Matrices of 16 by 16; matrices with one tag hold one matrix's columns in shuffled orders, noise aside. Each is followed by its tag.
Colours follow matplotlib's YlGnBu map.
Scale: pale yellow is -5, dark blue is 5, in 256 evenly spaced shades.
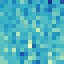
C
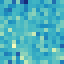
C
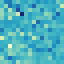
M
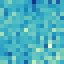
C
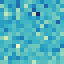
M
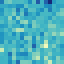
C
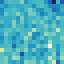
C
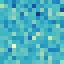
M
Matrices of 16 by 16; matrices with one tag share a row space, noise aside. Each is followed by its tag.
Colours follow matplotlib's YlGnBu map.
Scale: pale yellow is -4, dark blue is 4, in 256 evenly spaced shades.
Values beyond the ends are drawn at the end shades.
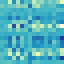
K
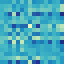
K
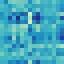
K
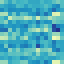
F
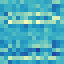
F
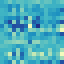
K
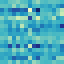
K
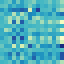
K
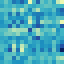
K
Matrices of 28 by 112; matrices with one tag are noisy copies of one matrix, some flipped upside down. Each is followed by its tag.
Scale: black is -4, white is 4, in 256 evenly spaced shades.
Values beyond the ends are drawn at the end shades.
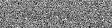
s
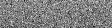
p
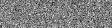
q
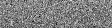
p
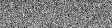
p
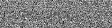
s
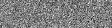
q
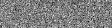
q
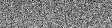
p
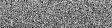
p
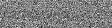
s
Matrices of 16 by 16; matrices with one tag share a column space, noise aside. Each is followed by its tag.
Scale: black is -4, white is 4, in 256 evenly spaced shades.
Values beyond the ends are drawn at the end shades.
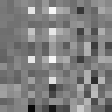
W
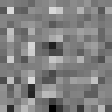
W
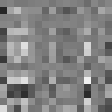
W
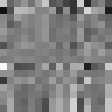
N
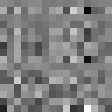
W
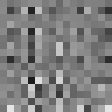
W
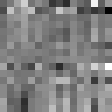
N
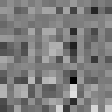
W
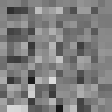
W
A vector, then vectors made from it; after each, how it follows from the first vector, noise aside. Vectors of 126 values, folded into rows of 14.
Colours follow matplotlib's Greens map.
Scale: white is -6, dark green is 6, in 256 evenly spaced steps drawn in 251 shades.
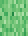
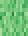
sign-scrambled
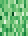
scaled up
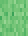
shrunk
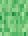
sign-scrambled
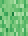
copied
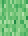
reversed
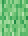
reversed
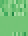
partly zeroed
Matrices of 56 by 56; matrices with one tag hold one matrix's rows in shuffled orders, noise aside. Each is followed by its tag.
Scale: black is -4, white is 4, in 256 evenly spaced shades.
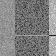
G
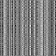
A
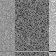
G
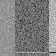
G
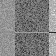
G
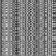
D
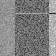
G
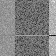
G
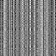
A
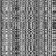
D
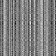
A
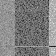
G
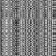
D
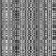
D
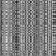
D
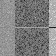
G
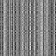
A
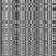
D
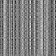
A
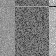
G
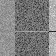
G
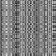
D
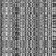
D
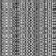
D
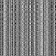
A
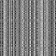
A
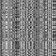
D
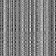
A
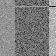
G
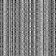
A
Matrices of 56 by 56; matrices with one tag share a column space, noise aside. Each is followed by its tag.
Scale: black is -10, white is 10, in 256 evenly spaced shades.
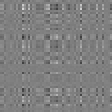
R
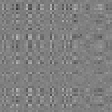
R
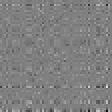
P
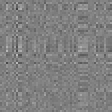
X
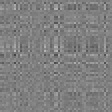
X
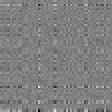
P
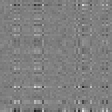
P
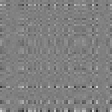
P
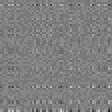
P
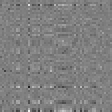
P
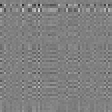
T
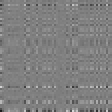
P
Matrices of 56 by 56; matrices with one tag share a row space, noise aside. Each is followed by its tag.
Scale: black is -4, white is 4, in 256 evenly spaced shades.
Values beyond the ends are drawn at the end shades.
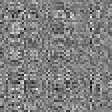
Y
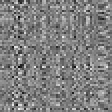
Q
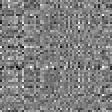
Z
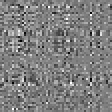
Y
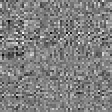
Z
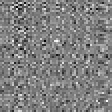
Q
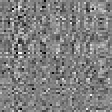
Q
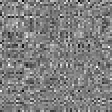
Z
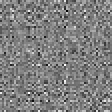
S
